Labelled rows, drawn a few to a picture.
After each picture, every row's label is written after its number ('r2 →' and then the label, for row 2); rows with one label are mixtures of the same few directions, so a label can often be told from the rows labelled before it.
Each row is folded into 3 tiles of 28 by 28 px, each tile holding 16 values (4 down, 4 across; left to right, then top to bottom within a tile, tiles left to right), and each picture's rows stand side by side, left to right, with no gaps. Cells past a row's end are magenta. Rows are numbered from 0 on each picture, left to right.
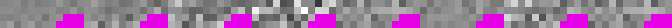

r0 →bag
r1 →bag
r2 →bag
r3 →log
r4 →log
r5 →log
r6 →bag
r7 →log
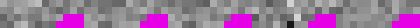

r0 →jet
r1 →jet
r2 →jet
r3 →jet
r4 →log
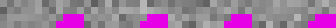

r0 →log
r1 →log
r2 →jet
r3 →bag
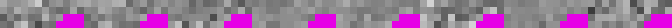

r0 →jet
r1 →jet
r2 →bag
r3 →jet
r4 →bag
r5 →bag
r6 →jet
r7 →log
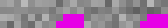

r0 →bag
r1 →log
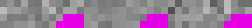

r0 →log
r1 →jet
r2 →log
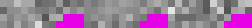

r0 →jet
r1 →bag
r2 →log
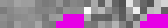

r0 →jet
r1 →log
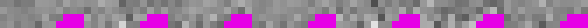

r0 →jet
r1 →jet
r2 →bag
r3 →bag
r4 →jet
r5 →bag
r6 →jet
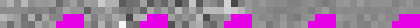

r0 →bag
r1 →jet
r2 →log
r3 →bag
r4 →bag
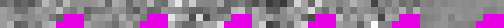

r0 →jet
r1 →log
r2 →bag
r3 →jet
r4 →jet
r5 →bag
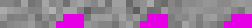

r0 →log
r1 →log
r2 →bag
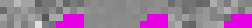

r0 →jet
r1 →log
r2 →jet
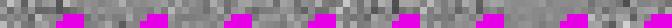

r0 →log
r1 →jet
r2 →log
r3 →log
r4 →log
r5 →log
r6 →jet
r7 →jet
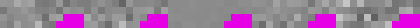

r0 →jet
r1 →jet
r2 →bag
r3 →bag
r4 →bag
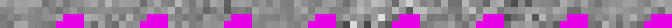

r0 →jet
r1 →bag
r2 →log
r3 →log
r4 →bag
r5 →log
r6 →bag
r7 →bag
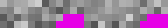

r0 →jet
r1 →bag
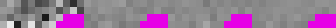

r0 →bag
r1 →jet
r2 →jet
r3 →bag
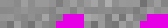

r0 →bag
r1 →bag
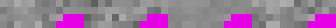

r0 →jet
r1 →bag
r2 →jet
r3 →jet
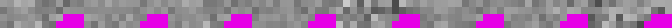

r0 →jet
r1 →bag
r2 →jet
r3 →log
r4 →log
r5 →jet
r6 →log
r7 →bag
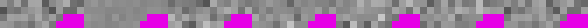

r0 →log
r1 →bag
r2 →jet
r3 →jet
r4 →bag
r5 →log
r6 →log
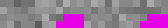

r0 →jet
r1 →log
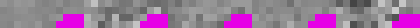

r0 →jet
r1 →bag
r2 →bag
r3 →jet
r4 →jet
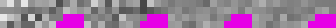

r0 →bag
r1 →log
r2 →jet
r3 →bag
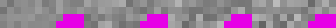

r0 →log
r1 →jet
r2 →bag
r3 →bag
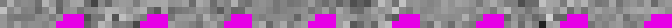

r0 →log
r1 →bag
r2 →log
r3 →bag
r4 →jet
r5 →bag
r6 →jet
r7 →log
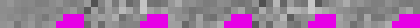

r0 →bag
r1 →log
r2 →bag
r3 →log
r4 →bag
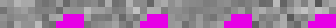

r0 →jet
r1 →log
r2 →bag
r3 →log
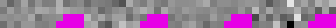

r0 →log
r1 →jet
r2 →jet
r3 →jet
